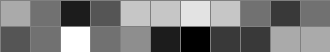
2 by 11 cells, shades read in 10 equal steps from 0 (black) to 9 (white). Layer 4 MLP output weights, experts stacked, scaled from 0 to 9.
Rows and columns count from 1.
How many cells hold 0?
1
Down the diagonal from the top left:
6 4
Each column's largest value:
6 4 9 4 7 7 8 7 4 6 6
